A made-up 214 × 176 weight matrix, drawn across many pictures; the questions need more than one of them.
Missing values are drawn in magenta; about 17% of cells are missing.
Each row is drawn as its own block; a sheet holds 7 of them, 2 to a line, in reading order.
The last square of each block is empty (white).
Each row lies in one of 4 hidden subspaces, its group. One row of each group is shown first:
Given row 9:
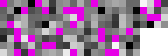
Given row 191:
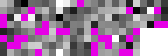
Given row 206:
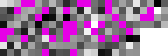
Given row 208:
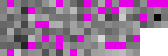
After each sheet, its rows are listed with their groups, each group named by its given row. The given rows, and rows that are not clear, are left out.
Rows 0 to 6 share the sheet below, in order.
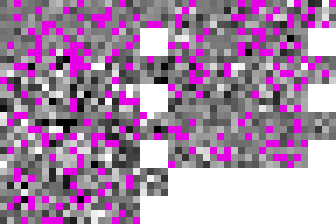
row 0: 191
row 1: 208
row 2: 9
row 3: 208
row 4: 208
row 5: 206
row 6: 191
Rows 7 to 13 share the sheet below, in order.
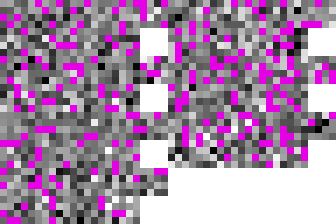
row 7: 206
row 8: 9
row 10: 191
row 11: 9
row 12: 206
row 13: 9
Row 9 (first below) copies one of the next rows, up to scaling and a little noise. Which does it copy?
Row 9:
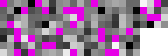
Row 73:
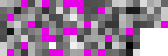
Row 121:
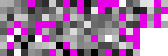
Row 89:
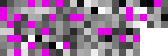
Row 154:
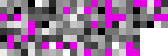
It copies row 154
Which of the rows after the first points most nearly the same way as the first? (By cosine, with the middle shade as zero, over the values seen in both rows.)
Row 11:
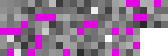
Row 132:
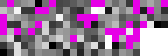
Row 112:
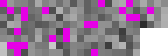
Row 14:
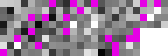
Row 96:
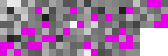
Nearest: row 132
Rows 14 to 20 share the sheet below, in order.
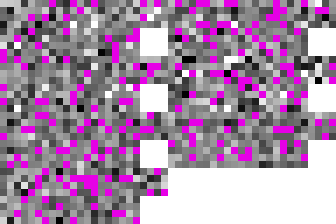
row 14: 206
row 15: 208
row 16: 9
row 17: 191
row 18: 208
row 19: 208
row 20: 191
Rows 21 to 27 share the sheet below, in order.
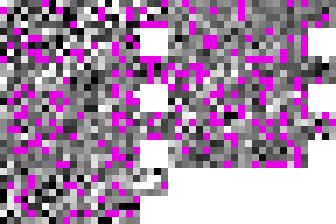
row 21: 191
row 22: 206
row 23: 206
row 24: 206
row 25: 191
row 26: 191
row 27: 206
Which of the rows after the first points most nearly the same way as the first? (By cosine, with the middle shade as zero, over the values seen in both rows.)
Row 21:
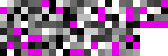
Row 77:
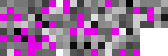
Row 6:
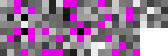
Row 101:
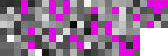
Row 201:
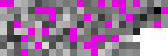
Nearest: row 6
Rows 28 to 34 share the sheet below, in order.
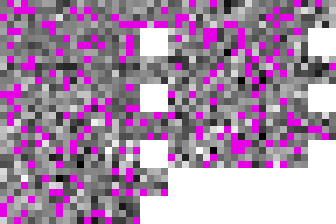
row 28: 191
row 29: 191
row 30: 208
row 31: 206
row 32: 9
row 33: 206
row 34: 208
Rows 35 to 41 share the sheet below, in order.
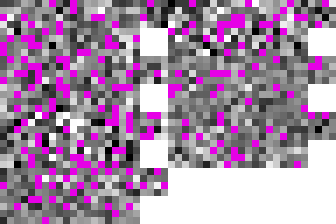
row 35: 9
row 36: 206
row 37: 191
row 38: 191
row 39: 9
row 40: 206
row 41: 208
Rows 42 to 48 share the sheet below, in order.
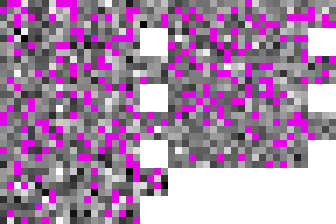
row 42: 191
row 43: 206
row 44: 191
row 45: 208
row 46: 208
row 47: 206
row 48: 191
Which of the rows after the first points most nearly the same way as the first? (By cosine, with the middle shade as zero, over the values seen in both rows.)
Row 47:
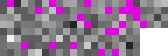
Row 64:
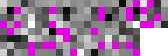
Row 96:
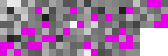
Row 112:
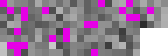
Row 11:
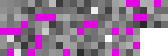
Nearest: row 112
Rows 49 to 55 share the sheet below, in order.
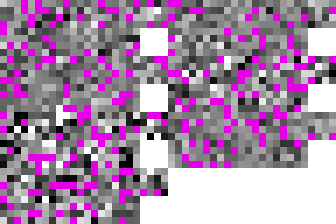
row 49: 206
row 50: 9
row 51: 191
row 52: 191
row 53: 191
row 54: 9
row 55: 208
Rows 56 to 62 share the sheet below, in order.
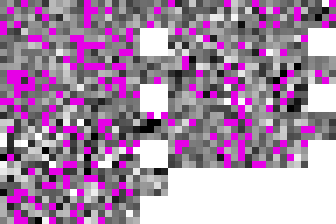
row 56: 191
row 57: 206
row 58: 191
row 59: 9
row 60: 206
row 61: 9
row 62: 206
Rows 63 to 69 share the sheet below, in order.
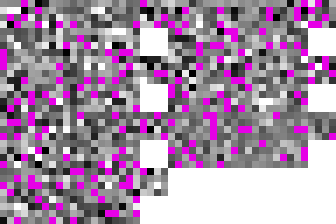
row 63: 9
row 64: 208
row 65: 9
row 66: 191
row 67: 206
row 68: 9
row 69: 208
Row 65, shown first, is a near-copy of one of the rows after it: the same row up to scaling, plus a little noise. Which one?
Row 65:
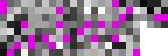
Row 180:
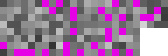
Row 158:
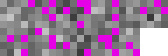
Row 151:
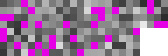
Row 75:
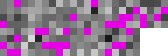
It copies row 151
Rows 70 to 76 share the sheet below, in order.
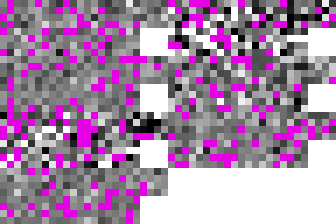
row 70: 191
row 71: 206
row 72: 206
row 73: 9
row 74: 206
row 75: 9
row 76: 206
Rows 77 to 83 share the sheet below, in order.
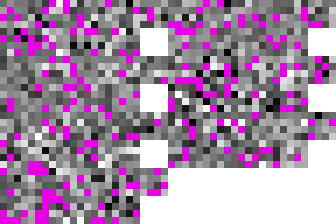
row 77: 191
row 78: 191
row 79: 208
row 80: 206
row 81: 206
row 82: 208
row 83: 9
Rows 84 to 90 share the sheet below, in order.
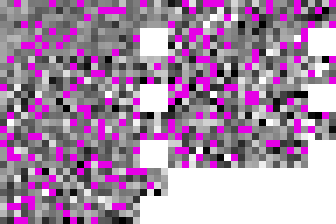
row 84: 208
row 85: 206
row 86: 9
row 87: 206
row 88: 208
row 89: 9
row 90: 9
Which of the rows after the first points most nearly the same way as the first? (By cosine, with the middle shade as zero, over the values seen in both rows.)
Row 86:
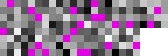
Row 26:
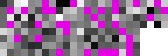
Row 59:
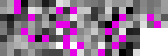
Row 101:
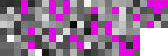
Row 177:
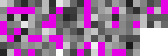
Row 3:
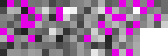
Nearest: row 26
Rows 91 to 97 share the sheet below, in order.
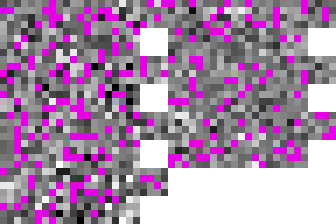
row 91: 208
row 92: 208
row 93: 9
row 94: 191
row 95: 191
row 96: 206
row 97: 9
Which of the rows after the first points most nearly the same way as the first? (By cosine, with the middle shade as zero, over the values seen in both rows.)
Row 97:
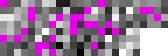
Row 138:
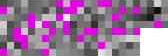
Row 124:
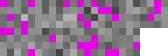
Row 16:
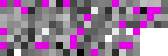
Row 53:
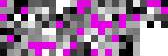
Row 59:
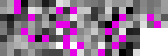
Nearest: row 16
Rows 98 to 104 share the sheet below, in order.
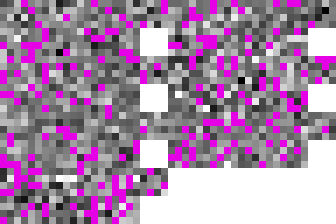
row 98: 191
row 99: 206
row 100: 208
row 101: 206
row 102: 208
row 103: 191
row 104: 208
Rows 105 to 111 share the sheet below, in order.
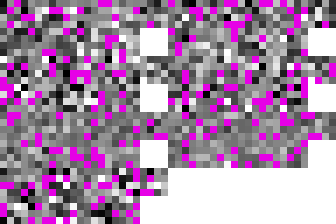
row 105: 208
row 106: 191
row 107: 191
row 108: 9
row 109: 206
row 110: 191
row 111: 208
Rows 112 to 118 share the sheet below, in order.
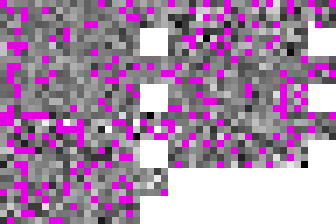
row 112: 9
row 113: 9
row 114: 9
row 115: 9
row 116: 208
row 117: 9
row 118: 206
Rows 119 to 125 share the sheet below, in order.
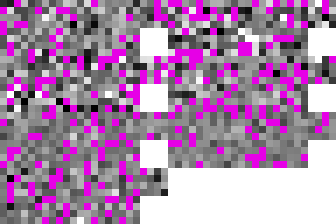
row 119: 206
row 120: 208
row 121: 9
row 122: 208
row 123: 206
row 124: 191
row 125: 208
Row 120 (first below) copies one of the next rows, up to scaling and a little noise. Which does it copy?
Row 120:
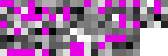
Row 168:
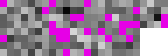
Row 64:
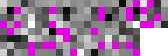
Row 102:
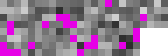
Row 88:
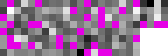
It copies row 168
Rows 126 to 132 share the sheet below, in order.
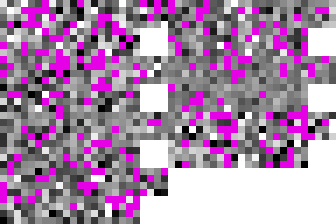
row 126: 208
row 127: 9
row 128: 206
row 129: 191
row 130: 206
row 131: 191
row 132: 9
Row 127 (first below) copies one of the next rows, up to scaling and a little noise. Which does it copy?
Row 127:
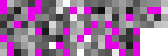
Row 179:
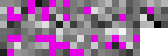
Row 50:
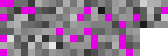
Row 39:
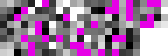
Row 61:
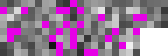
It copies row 39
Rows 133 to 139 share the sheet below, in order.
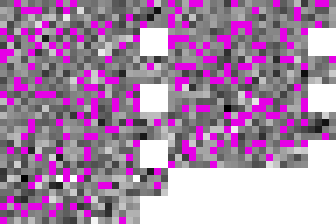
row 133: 206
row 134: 191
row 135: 206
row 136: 191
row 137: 9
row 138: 206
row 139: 208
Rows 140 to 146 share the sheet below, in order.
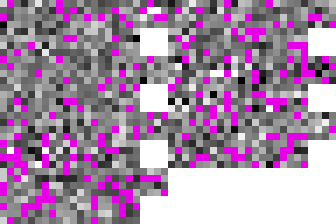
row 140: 206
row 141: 191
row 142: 9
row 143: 206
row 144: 206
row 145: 206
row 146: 208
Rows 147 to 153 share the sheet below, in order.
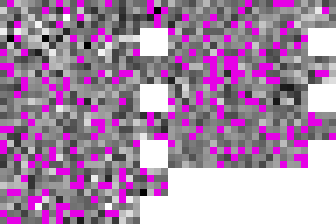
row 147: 206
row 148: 206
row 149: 191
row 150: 9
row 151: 9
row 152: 9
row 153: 9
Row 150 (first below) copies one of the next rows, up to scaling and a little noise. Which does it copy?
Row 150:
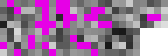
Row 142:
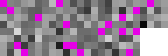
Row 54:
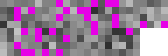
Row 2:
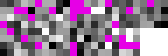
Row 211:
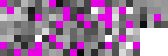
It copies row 54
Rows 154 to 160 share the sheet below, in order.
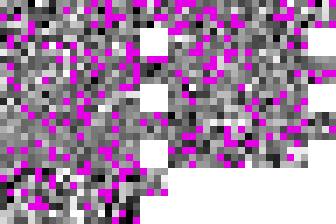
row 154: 9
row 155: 208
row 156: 206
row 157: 191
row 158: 9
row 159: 208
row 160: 9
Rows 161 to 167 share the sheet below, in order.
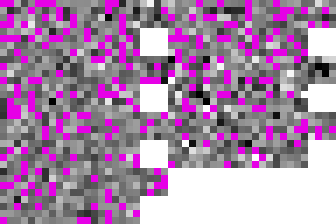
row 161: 208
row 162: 208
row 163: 9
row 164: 206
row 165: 191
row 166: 191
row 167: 191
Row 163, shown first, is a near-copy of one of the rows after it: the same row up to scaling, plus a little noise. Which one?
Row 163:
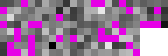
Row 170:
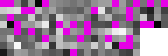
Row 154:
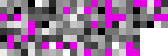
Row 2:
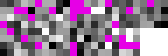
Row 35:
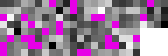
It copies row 35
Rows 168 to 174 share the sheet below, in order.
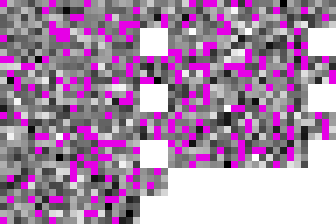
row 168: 208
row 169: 191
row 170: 9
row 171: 191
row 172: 9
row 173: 191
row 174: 9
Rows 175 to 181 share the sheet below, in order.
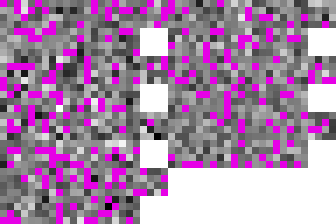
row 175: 208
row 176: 9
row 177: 191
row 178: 208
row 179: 9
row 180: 9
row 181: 9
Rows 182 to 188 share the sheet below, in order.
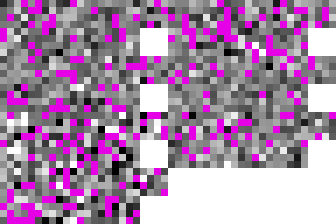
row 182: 191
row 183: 191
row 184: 191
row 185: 208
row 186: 208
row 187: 191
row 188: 191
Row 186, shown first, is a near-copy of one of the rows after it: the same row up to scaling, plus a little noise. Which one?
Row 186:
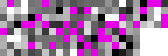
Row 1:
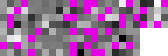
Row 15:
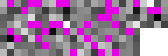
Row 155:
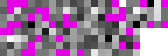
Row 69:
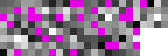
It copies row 1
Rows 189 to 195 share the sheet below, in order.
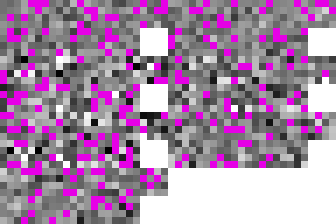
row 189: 9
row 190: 206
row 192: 9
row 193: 9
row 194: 9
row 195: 208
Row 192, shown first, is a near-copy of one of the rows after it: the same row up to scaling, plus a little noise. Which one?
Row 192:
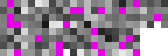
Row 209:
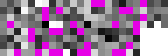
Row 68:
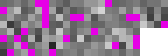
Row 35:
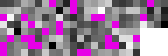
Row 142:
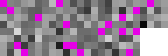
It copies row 209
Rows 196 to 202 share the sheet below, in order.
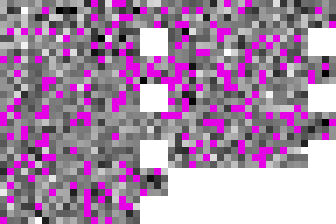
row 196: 208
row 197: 191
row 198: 191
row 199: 208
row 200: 206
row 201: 206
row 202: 206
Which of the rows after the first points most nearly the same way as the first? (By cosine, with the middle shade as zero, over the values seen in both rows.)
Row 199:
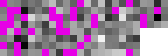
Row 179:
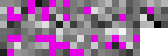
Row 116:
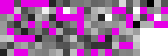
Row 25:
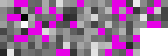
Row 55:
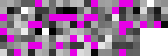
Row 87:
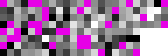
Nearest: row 87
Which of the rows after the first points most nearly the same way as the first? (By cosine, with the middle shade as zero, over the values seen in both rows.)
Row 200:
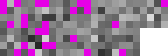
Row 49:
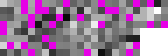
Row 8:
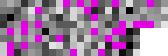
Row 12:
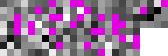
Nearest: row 49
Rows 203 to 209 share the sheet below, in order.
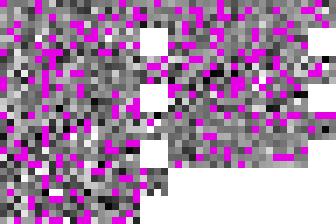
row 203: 9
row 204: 206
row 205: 191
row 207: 206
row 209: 9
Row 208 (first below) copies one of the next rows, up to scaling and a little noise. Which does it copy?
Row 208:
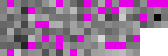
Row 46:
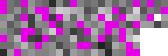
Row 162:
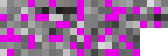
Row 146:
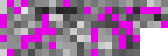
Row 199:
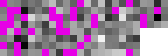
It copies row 199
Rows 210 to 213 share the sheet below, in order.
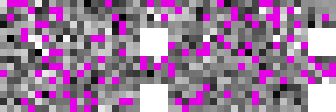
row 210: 206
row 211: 9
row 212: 206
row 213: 9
